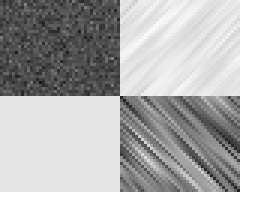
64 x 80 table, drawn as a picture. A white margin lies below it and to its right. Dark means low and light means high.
It is made of 2 by 2 panels. Panel 1,1: low, fine-grained. Panel 1,2: very high, slanting up to the right, faint in contrast. Panel 2,1: very high, flat. Panel 2,2: middling, slanting down to the right, strong in contrast.
